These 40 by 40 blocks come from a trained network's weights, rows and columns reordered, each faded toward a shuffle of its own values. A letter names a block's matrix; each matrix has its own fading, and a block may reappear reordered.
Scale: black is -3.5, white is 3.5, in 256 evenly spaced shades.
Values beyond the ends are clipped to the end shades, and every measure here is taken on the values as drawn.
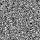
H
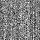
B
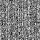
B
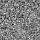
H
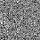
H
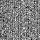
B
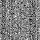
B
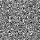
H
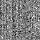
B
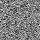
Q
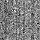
B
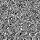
Q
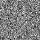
Q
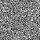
H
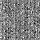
B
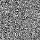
H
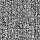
B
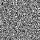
H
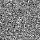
Q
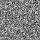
H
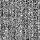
B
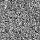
H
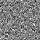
H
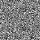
H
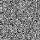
H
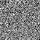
Q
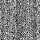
B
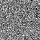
H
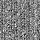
B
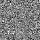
H
